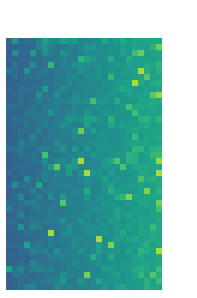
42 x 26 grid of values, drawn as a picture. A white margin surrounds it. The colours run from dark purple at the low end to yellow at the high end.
Overall the values sit about 50% of the way up the scale. Values rise toward the right. There are no regular stripes. The grain is fine, like static.
